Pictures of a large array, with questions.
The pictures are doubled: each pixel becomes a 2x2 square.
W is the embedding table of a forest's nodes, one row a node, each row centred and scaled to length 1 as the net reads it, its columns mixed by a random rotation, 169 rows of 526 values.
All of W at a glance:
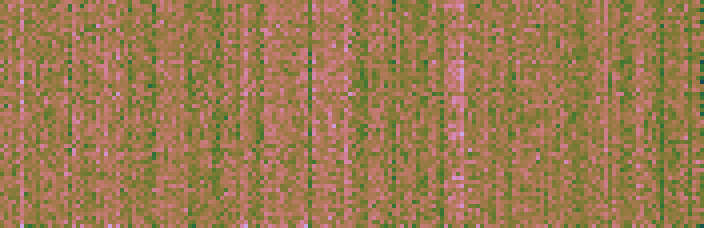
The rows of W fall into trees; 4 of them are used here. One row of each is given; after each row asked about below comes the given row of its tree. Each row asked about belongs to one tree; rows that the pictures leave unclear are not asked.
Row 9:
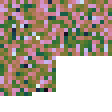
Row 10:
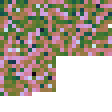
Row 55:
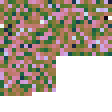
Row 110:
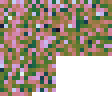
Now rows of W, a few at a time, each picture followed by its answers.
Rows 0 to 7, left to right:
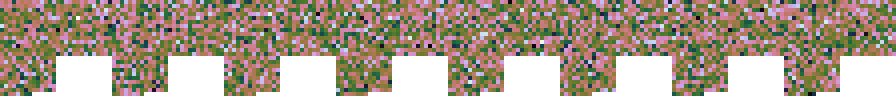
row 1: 110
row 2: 10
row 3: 55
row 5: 55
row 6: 55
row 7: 9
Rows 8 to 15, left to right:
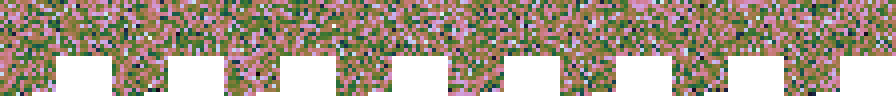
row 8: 55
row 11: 55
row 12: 110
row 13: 55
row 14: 9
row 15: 9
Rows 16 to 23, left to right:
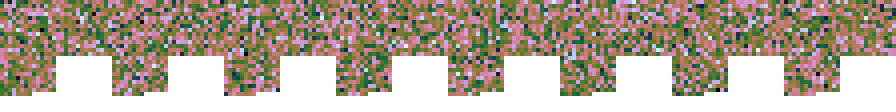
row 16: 10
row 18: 10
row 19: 110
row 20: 110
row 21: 9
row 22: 9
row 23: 10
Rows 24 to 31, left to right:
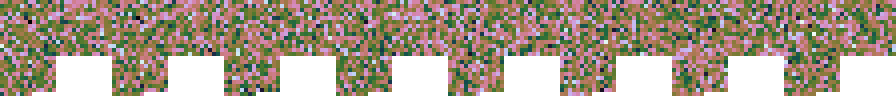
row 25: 55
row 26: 9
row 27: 55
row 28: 10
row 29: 110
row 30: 10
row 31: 110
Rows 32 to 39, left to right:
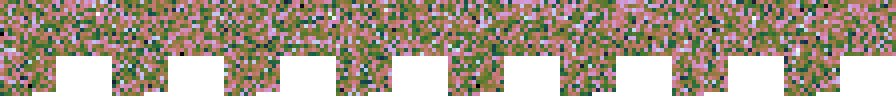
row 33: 55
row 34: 55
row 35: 110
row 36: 55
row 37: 9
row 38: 10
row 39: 9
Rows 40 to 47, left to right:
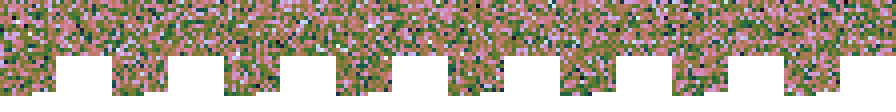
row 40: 110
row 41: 55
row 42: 9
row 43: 55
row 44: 9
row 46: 55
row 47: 55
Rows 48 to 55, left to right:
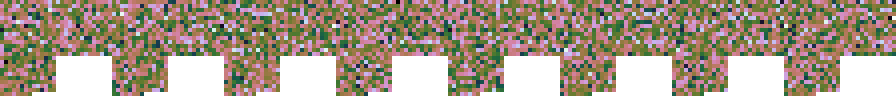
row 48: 110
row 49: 55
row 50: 10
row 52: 110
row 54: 55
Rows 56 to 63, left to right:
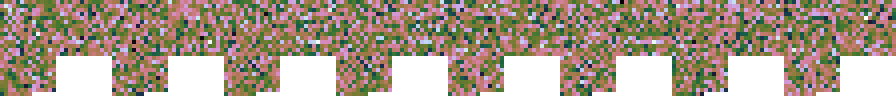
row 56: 10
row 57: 9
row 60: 10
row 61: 55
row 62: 9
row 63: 10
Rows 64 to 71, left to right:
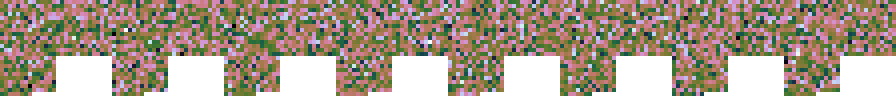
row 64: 55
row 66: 55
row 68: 110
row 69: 9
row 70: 9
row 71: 9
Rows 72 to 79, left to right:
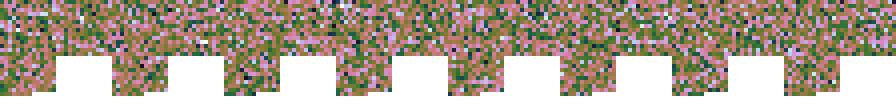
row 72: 10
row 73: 55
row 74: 55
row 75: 10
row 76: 10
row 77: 55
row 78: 9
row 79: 55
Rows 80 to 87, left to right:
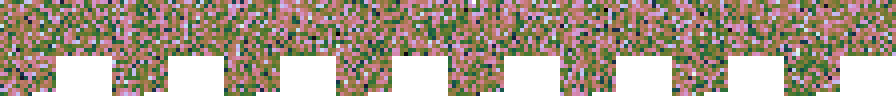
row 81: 110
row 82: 9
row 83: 55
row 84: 9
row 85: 110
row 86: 110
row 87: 9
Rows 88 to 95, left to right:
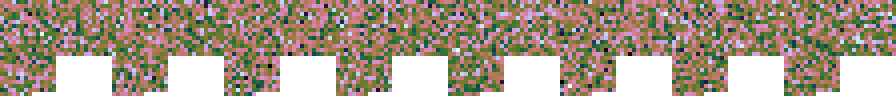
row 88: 110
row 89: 110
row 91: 110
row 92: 55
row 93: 55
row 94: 110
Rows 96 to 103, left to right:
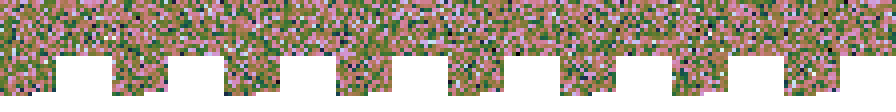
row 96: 9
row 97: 55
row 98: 55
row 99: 55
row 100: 55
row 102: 10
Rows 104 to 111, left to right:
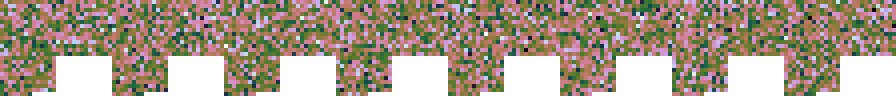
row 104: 55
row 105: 9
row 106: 55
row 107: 110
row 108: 10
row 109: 10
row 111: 55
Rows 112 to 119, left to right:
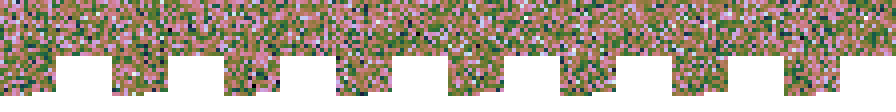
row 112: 110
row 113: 110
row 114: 55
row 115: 9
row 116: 55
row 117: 9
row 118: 55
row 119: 10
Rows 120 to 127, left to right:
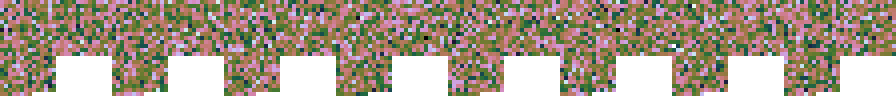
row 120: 110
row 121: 110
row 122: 10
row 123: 9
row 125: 110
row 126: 55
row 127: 110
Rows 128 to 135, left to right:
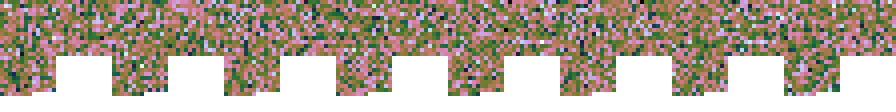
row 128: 10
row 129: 9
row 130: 10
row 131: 10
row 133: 10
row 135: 110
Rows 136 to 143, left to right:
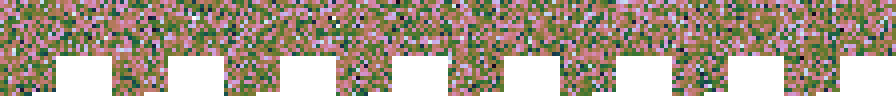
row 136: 9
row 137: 10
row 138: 55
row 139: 55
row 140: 110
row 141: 9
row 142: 110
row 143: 110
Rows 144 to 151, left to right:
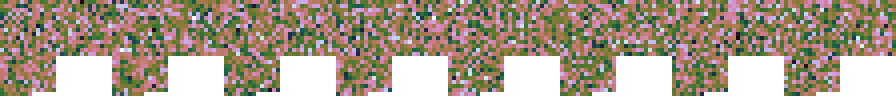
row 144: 10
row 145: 10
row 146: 9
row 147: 10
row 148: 110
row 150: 9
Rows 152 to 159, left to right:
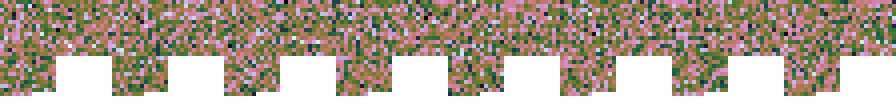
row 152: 110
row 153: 55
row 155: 10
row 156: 9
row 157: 10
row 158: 110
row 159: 55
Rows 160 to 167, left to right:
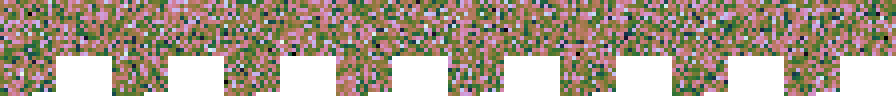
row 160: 110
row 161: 9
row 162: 55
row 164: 110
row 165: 9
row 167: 10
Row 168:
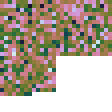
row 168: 9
